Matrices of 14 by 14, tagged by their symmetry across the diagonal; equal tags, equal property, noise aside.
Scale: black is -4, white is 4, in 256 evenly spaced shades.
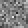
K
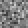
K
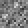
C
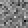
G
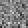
G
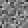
C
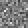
G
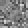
C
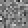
K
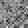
C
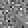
K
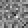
C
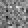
K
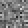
G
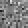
K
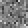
G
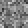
K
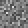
C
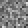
C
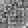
C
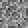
C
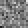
K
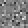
K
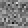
G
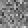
G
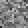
G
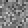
K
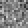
G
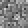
C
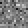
G
